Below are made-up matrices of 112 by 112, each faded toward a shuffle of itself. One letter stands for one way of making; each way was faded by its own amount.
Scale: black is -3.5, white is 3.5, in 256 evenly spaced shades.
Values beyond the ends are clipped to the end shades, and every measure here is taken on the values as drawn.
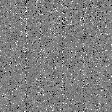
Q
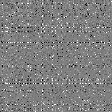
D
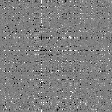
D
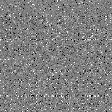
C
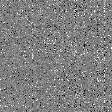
Q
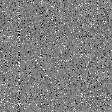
Q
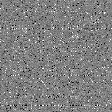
C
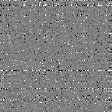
D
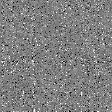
Q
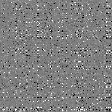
D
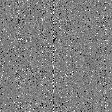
Q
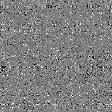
C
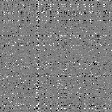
D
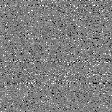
C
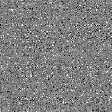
C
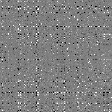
D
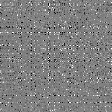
D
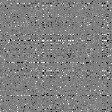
D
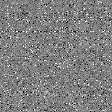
C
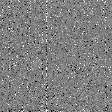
Q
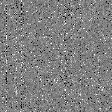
Q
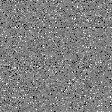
C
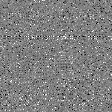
C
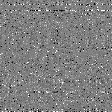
C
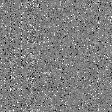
Q
